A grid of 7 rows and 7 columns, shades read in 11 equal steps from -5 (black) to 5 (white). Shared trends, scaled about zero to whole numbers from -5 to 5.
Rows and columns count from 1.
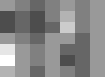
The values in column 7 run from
1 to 1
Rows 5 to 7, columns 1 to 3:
4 1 0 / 5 1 0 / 2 1 -1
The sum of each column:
9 1 -7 3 4 -4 7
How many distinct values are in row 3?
5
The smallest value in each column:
-2 -1 -2 -1 -2 -1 1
